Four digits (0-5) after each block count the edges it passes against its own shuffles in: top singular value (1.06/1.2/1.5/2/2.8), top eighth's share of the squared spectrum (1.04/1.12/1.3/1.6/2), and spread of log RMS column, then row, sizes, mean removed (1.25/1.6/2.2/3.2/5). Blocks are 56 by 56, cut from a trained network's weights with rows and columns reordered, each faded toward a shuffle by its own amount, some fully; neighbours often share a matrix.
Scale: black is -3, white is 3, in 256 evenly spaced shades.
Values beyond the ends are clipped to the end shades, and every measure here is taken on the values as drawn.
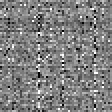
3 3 3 0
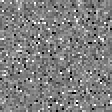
0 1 0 0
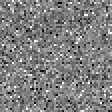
0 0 0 0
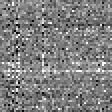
3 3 2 1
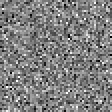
0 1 0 0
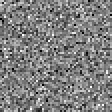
0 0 0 0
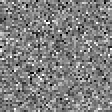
0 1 0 0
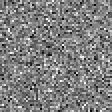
0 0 0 0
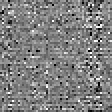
3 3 3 0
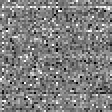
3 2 1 1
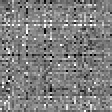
4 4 3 1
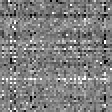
4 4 3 1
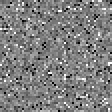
0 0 0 0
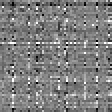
4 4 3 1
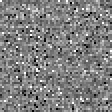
2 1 1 0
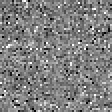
1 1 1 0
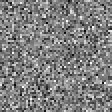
1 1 0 0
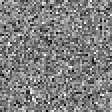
0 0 0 0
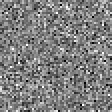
2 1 0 0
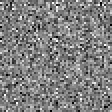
2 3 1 0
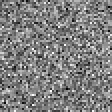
0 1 0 0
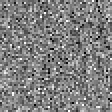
2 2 0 0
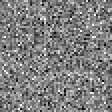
0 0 0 0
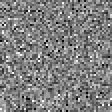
2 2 0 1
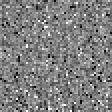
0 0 0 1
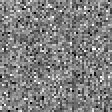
1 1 0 1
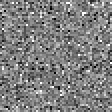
3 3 1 1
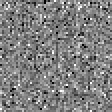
1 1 0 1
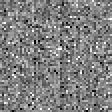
2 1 0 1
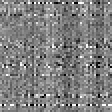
3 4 0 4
